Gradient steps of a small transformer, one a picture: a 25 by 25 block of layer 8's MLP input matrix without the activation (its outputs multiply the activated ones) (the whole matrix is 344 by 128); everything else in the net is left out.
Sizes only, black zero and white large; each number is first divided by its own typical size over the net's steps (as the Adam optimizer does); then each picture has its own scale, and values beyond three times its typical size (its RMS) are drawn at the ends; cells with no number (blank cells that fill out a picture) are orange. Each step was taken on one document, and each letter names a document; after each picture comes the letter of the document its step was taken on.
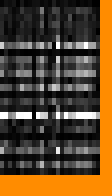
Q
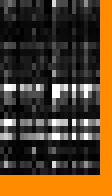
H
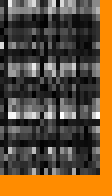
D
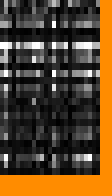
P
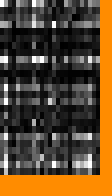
P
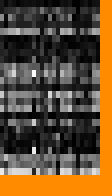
D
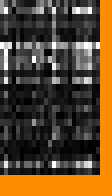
P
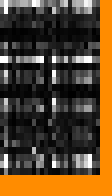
P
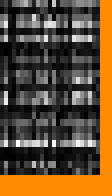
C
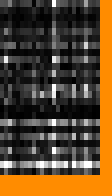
H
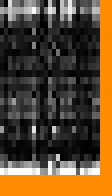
D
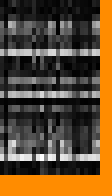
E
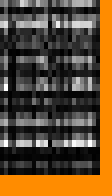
C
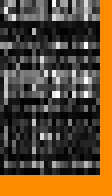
H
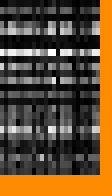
E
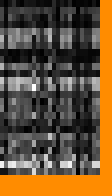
D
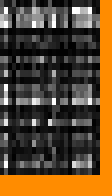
P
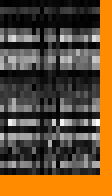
E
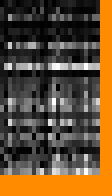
D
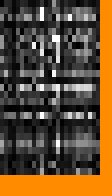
Q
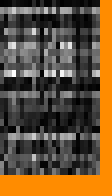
D
